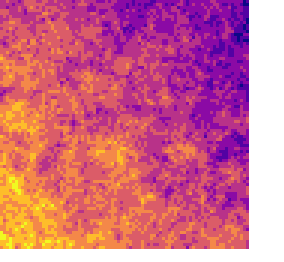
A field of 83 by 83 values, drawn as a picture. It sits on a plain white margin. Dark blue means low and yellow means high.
The texture is blotchy. There are no regular stripes. The halves do not mirror each other. The ninth with the lowest average is the top right. The ninth with the highest average is the bottom left. No row or column stands out. Values rise toward the bottom left.
